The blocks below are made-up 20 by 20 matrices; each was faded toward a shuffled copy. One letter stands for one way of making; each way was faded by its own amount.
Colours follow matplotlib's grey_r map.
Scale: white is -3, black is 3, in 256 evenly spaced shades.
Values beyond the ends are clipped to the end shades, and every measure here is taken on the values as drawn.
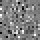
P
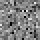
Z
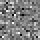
Z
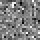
Z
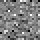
P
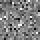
Z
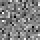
Z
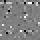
P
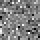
Z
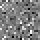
Z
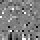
P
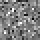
Z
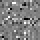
P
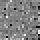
P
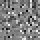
P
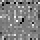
P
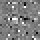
P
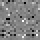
P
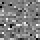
P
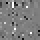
P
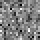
Z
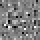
P
